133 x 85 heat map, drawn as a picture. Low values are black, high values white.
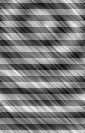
Overall the values sit about 50% of the way up the scale. There is no overall slope. Rings spread out from the top middle. Horizontal stripes repeat 11 times down the table.
